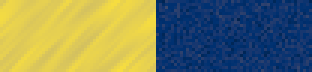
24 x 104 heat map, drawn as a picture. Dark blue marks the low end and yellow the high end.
It is made of 1 by 2 panels. Panel 1,1: very high, slanting up to the right, faint in contrast. Panel 1,2: very low, fine-grained, faint in contrast.
